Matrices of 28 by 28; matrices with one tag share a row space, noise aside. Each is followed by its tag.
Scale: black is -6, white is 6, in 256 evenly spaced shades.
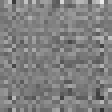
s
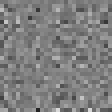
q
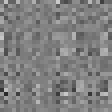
q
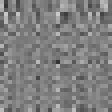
q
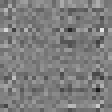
s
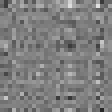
s
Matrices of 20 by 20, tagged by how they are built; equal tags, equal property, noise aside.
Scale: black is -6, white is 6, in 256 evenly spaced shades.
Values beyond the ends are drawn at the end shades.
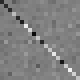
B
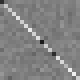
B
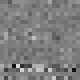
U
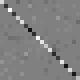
B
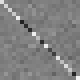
B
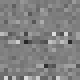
U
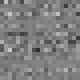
U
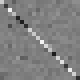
B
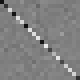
B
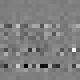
U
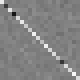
B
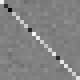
B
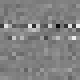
U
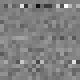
U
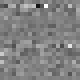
U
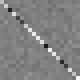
B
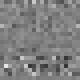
U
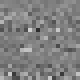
U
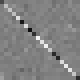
B
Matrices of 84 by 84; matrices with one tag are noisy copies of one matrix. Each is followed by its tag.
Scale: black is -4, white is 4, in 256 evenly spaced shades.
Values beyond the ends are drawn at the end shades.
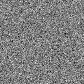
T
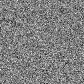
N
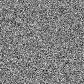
N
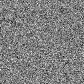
N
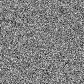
N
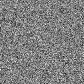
N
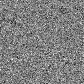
N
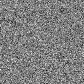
N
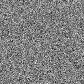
T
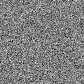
T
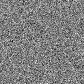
T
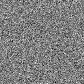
T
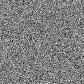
T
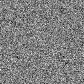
N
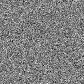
T
